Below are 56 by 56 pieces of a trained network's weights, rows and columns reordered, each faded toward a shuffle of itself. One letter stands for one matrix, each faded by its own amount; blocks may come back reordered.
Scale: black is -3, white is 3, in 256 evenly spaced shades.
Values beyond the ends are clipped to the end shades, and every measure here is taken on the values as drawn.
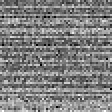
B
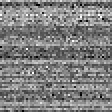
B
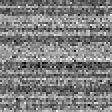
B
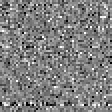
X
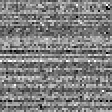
B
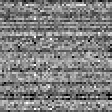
B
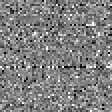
X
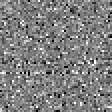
X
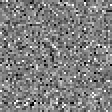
X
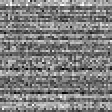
B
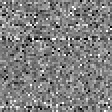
X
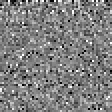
X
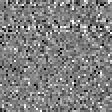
X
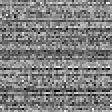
B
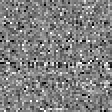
X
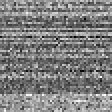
B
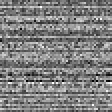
B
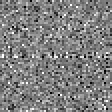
X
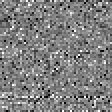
X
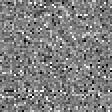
X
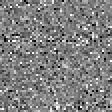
X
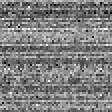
B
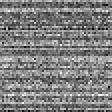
B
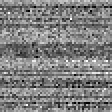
B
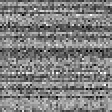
B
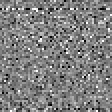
X
